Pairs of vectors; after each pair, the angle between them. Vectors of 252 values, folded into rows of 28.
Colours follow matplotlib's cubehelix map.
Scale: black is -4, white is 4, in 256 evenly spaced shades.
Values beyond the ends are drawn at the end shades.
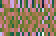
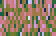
partly aligned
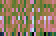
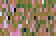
orthogonal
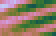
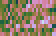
partly opposed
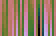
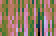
nearly parallel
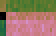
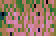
partly aligned
